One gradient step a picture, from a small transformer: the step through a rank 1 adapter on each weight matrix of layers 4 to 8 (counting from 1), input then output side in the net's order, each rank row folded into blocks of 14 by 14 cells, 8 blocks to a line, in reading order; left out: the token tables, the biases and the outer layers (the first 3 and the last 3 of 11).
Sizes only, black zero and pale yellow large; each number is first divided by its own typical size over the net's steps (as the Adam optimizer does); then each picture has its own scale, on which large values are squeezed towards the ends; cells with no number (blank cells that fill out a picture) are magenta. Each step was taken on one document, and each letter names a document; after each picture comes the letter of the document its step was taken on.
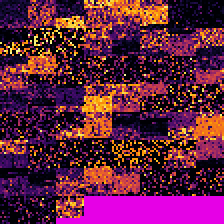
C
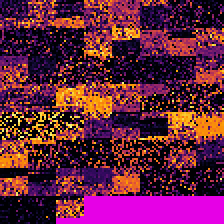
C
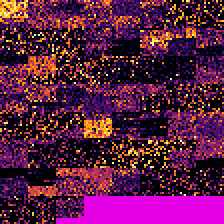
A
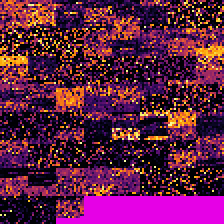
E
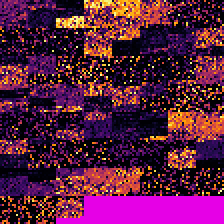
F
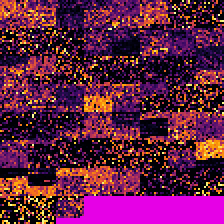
A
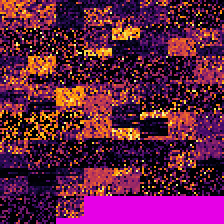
E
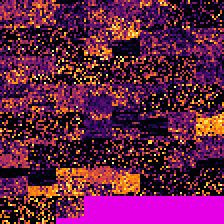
A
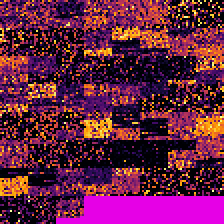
E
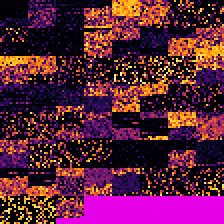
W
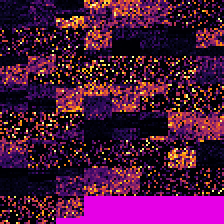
F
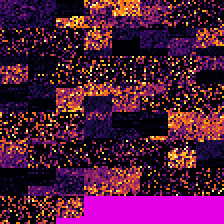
F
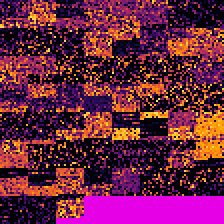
C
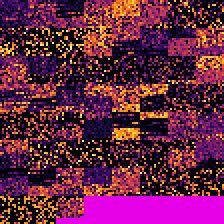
W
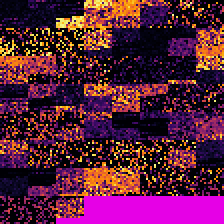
W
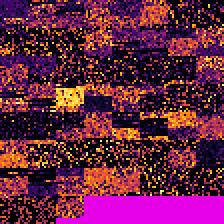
W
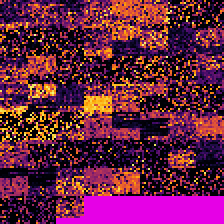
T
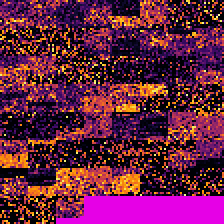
A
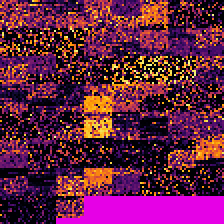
T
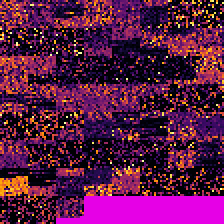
E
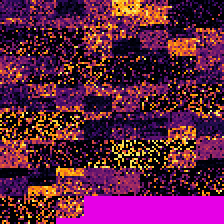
C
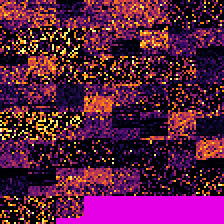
A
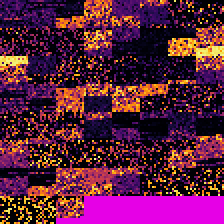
W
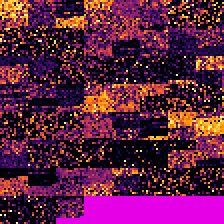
E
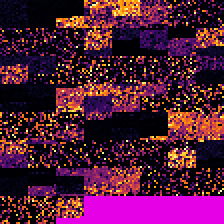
F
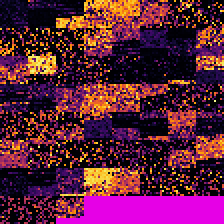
W
